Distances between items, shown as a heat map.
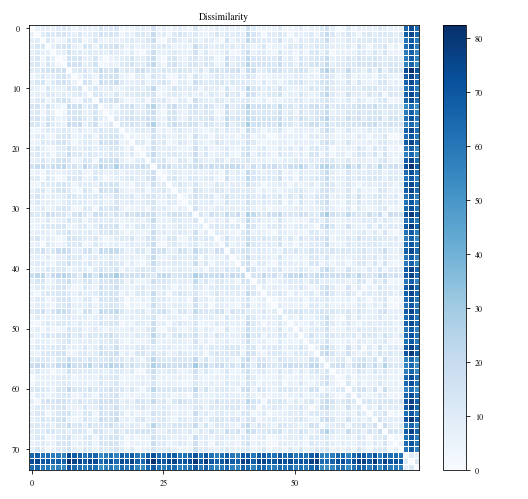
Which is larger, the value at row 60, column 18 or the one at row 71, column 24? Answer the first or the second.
the second
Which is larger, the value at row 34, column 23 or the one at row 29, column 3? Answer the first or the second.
the first
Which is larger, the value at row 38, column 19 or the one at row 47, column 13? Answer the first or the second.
the second
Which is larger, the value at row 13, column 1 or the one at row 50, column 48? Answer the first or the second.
the first
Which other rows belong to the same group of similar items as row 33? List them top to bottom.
0, 1, 2, 3, 4, 5, 6, 7, 8, 9, 10, 11, 12, 13, 14, 15, 16, 17, 18, 19, 20, 21, 22, 23, 24, 25, 26, 27, 28, 29, 30, 31, 32, 34, 35, 36, 37, 38, 39, 40, 41, 42, 43, 44, 45, 46, 47, 48, 49, 50, 51, 52, 53, 54, 55, 56, 57, 58, 59, 60, 61, 62, 63, 64, 65, 66, 67, 68, 69, 70
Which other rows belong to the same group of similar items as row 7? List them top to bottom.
0, 1, 2, 3, 4, 5, 6, 8, 9, 10, 11, 12, 13, 14, 15, 16, 17, 18, 19, 20, 21, 22, 23, 24, 25, 26, 27, 28, 29, 30, 31, 32, 33, 34, 35, 36, 37, 38, 39, 40, 41, 42, 43, 44, 45, 46, 47, 48, 49, 50, 51, 52, 53, 54, 55, 56, 57, 58, 59, 60, 61, 62, 63, 64, 65, 66, 67, 68, 69, 70
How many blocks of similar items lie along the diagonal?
2
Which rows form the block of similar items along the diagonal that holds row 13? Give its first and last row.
0 to 70
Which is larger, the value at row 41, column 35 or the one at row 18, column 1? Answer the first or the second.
the first
